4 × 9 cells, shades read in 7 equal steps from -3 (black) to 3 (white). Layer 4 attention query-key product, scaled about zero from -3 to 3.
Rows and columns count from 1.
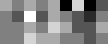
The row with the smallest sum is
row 1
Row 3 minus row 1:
-1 0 0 0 1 4 -3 2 2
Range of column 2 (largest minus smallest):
1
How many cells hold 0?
13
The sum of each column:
1 -1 7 0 5 -2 0 -7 0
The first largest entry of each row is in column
7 3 5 3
